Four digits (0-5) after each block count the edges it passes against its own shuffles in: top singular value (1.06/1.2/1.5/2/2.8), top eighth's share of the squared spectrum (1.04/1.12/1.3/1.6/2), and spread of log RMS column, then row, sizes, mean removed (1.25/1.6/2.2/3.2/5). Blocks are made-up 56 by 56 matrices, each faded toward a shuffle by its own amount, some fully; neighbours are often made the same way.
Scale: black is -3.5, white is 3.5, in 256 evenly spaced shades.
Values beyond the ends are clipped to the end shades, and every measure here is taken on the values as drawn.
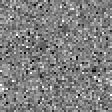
0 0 0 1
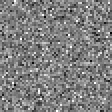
0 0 0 0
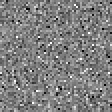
0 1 0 0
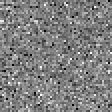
0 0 0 0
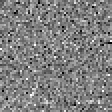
0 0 0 0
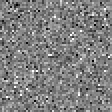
0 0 0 0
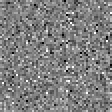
0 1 1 0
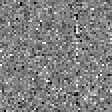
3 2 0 0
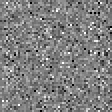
3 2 1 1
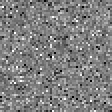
2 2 0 0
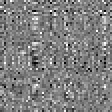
4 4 3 2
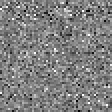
3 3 0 2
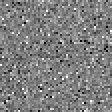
1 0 0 0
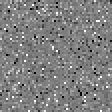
1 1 0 0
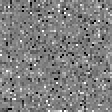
2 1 0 0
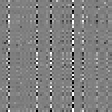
5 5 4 3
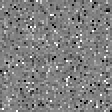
3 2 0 0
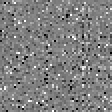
3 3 1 1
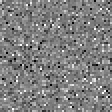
3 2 0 0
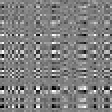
5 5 4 4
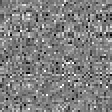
4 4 2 2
